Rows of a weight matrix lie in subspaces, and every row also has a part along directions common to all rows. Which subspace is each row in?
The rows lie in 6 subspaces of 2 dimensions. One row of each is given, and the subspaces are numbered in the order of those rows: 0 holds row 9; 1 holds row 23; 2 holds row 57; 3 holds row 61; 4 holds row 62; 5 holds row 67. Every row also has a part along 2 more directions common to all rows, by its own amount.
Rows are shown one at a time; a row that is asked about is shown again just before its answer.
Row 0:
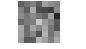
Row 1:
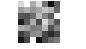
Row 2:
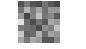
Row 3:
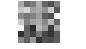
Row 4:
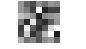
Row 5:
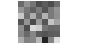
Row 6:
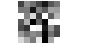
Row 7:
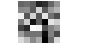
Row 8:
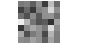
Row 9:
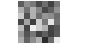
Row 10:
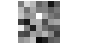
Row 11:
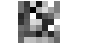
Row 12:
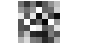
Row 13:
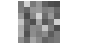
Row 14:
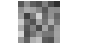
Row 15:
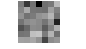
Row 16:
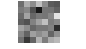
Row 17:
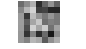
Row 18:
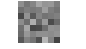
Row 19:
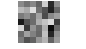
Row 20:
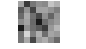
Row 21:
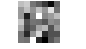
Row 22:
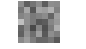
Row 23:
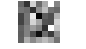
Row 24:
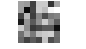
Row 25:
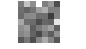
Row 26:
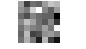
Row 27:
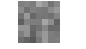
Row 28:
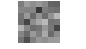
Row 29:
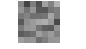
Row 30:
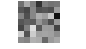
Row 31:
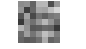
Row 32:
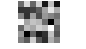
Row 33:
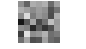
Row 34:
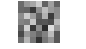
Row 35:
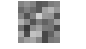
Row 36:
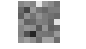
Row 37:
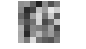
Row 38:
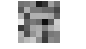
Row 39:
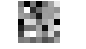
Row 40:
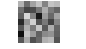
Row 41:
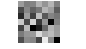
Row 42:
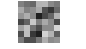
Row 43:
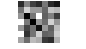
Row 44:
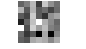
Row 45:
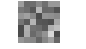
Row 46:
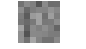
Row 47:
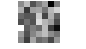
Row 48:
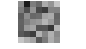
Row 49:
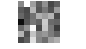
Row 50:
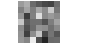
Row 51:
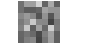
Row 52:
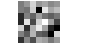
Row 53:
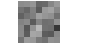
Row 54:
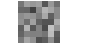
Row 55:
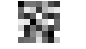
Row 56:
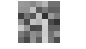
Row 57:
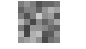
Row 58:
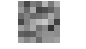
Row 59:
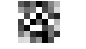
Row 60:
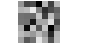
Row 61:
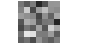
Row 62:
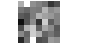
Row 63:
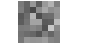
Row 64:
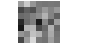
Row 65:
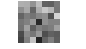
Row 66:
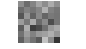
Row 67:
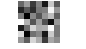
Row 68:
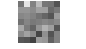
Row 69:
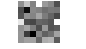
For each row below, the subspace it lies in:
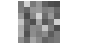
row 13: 3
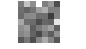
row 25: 3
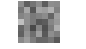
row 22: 4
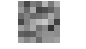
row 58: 3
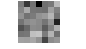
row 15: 3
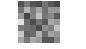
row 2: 2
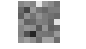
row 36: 3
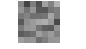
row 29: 3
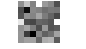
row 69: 3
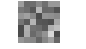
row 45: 2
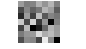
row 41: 0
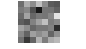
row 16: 0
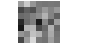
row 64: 4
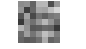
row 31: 1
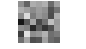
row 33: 5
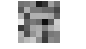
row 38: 1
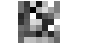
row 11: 1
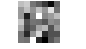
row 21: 4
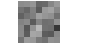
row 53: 2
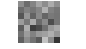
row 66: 0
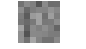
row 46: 1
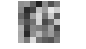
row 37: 1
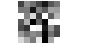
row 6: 0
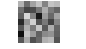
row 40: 2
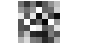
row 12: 0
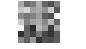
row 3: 4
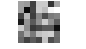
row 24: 1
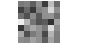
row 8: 5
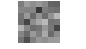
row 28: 0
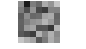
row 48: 3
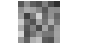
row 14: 2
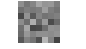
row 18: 0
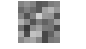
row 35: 2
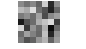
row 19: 5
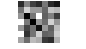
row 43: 2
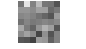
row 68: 3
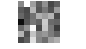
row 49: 4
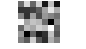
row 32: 5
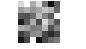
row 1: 4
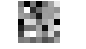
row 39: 3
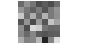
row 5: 0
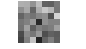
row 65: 4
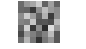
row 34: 5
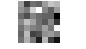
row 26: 0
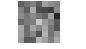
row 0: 4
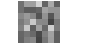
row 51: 5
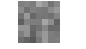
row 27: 1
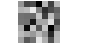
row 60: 5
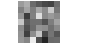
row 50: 4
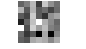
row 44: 1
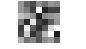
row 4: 2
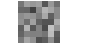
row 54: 5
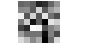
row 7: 0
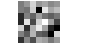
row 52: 2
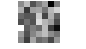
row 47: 1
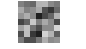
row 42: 2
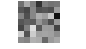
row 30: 4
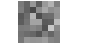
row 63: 1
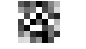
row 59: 0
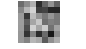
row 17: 1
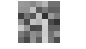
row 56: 0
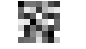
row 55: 2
